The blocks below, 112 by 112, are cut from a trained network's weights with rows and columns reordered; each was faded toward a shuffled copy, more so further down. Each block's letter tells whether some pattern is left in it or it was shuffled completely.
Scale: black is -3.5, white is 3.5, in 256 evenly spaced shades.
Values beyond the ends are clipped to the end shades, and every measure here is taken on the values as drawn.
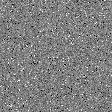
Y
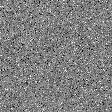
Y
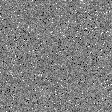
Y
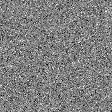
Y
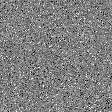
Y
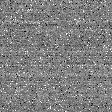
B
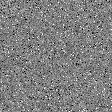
Y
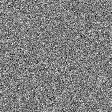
Y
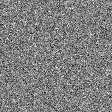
Y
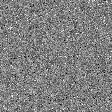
B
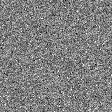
Y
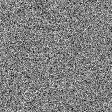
B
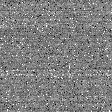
B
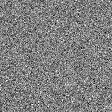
B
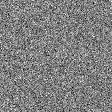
B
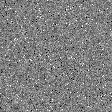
Y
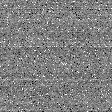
B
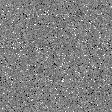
B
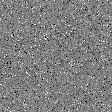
Y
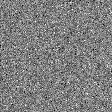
B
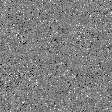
B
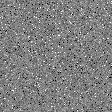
Y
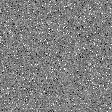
Y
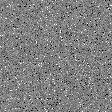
B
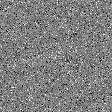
B
